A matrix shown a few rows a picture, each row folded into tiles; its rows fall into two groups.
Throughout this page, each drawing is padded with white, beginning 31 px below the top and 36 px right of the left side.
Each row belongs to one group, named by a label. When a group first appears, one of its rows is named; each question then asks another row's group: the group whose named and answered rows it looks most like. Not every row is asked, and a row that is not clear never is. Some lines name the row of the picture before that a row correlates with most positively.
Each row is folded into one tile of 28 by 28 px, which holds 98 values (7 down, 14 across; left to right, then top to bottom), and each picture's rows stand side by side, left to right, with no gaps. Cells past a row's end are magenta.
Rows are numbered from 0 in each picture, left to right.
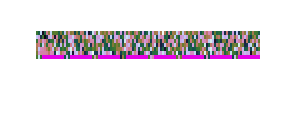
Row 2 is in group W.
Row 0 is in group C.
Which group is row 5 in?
W
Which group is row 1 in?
W
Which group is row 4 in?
W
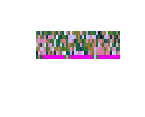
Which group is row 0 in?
C
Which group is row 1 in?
W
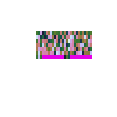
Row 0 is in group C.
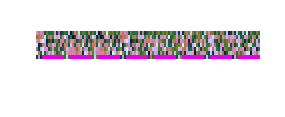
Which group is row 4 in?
C
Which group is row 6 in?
W
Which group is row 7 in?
C
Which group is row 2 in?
C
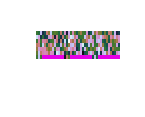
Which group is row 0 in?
C
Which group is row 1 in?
W
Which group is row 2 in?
W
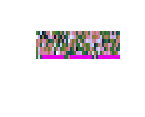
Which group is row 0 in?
C
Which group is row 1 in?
W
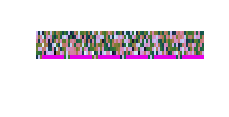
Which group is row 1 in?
C
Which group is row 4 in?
W
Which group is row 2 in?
W
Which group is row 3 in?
C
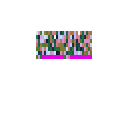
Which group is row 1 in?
W
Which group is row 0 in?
W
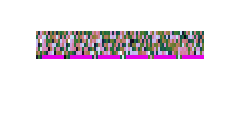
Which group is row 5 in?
C
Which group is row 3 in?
C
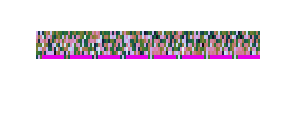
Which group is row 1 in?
C
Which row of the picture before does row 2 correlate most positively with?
2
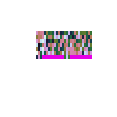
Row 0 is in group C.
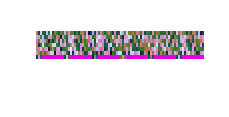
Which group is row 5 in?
W
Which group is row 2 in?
W
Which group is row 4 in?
C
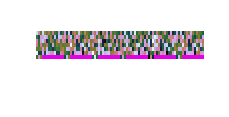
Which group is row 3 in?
C
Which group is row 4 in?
W
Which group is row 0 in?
W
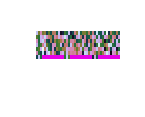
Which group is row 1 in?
C
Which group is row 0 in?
W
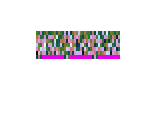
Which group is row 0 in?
C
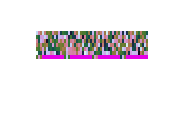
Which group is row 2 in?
W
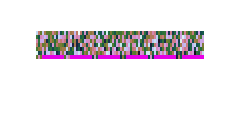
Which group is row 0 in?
W
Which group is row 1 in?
W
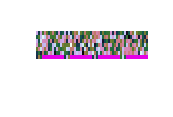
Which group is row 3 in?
C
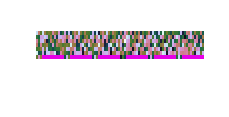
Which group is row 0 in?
W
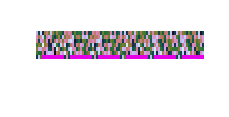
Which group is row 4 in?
W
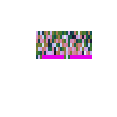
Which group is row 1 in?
C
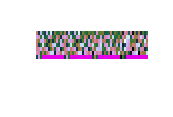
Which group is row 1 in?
C
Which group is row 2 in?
C
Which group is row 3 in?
C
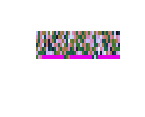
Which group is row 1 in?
W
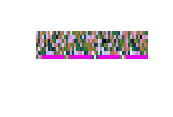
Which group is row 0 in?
W
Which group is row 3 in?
W
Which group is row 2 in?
C
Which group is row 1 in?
W
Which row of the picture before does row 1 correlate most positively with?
2
